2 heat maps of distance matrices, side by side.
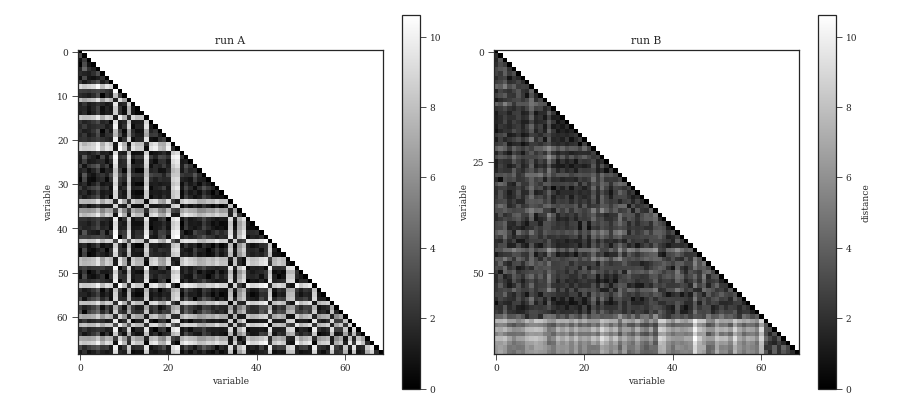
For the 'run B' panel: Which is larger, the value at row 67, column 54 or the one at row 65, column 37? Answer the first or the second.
the second
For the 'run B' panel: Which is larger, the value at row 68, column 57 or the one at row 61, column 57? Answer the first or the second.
the second
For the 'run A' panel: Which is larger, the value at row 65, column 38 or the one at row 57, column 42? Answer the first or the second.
the second
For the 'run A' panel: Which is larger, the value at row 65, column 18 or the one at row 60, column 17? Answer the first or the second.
the second
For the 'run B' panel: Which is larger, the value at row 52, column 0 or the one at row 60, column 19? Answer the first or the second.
the second
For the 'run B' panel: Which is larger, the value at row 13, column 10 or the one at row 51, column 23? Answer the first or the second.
the first
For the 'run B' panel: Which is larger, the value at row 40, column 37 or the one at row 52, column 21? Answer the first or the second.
the first
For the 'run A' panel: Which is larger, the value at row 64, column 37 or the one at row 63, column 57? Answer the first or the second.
the second
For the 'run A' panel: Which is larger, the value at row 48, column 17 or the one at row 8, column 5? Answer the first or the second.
the first
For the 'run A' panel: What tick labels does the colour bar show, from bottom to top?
0, 2, 4, 6, 8, 10
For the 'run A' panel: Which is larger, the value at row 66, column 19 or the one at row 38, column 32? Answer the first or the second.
the first
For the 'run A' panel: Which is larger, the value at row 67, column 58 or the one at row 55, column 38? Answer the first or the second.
the first
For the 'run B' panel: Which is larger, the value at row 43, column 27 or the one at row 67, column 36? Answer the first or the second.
the second
